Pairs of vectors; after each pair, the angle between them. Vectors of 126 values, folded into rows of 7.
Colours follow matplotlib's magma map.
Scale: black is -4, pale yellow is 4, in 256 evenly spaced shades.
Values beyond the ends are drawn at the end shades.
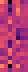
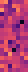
partly aligned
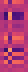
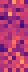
partly aligned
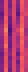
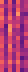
nearly opposite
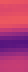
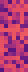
orthogonal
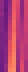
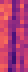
nearly opposite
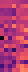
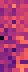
nearly parallel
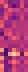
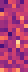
orthogonal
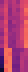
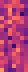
partly opposed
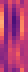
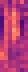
nearly opposite
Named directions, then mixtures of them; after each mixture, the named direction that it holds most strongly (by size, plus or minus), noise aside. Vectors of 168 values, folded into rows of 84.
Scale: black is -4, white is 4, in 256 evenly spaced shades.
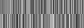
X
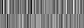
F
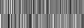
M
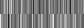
M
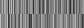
M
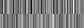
F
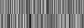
X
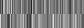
M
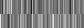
M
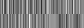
F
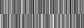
X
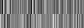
F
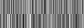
X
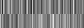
F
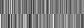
M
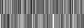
M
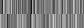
F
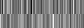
F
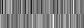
F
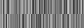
F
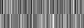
M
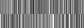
X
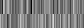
F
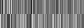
M
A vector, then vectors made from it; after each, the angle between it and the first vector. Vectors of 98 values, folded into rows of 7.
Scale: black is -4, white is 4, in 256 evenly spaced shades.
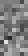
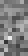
nearly opposite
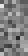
orthogonal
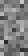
nearly opposite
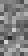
nearly parallel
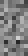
partly opposed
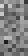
partly opposed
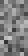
nearly opposite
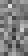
partly opposed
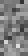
nearly parallel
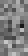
partly aligned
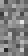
orthogonal
